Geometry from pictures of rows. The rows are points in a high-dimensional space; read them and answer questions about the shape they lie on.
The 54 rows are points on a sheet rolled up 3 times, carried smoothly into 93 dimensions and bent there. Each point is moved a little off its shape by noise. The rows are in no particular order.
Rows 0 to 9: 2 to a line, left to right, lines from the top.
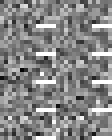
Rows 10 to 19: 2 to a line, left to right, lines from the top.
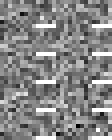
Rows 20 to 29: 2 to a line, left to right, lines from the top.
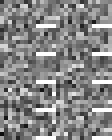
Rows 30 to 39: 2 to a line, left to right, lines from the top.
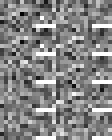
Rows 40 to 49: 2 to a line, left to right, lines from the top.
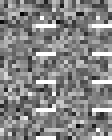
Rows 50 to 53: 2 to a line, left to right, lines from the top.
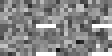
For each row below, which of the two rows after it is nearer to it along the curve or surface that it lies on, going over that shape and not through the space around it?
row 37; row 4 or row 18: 4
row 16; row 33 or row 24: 24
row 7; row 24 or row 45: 45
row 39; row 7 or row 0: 0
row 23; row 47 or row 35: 47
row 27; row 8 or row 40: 40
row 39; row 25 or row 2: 25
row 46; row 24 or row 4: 4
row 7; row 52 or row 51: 51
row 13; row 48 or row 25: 25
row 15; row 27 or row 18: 18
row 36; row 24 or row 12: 24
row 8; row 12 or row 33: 12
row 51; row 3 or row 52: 3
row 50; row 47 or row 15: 15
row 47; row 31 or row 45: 31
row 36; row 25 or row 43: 43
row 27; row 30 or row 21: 30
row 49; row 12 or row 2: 12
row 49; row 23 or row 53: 53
